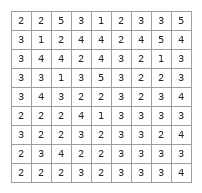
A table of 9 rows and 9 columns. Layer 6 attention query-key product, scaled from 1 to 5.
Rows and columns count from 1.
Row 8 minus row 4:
-1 0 3 -1 -3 0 1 1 0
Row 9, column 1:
2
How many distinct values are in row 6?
4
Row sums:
26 29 26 25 26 23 24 25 24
